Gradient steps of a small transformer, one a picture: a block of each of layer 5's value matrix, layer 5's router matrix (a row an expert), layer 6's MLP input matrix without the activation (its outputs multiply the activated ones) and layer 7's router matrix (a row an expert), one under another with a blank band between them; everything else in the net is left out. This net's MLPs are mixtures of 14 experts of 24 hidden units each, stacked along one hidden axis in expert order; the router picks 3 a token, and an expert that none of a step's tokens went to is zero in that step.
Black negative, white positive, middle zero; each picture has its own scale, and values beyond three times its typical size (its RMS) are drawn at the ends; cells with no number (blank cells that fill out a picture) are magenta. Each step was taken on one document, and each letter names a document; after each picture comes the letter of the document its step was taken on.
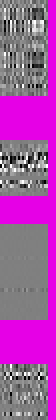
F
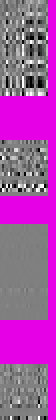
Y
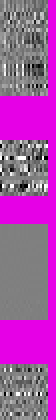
F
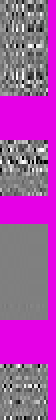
F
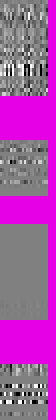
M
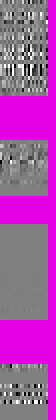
M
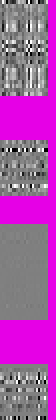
Y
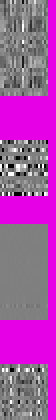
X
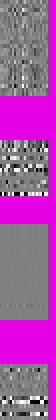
X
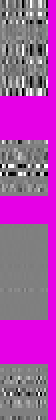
Y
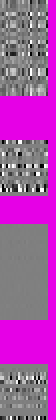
Y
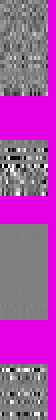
X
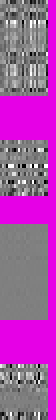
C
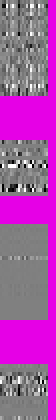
C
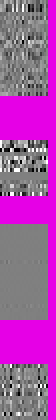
F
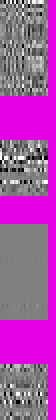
F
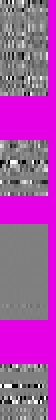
M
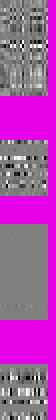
X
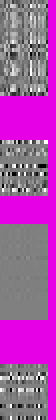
C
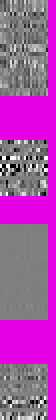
X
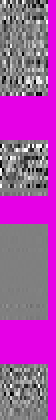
F
